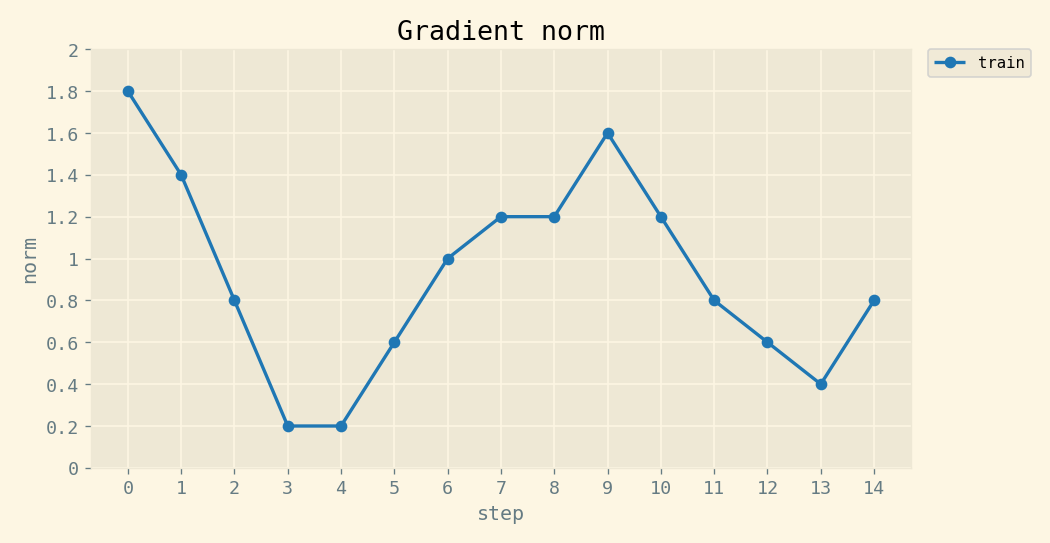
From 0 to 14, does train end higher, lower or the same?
lower
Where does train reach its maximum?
0
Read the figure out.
Title: Gradient norm
x-axis: step, ticks 0 1 2 3 4 5 6 7 8 9 10 11 12 13 14
y-axis: norm, ticks 0 0.2 0.4 0.6 0.8 1 1.2 1.4 1.6 1.8 2
Legend: train
Values:
train: 1.8 1.4 0.8 0.2 0.2 0.6 1 1.2 1.2 1.6 1.2 0.8 0.6 0.4 0.8
